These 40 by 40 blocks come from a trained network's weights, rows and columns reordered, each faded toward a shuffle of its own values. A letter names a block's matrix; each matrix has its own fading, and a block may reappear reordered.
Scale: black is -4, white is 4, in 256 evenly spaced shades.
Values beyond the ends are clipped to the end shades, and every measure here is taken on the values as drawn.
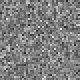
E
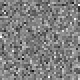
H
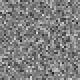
E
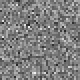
E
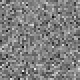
H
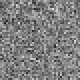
E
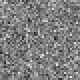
H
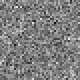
E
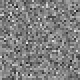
H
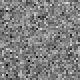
H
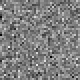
H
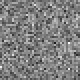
E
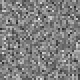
E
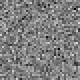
E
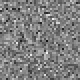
H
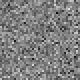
E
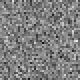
E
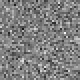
H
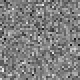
H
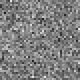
E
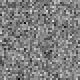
E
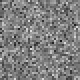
H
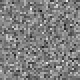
H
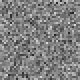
E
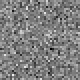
H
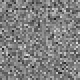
E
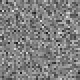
E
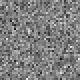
H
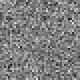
E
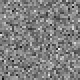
H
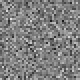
E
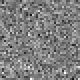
H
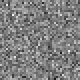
E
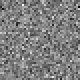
H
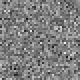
H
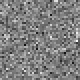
H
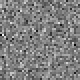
H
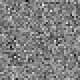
H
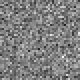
E
